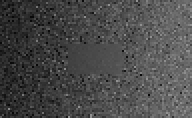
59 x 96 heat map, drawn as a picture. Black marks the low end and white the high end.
The centre is the calmest part. An odd patch, calmer than its surroundings, sits in the centre. The field climbs toward the right. On average the colour sits 30% of the way up the scale. No regular stripes run through it.
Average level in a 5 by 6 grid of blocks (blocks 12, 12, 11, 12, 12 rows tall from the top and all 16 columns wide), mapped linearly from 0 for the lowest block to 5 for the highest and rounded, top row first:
012345
012345
012345
012345
012345
